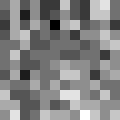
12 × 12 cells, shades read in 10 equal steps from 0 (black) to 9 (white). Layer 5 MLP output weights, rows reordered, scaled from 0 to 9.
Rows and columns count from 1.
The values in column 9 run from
2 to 9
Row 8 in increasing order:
1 2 3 4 4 5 5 5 6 6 7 7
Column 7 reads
7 5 6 4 4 3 6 7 4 8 4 6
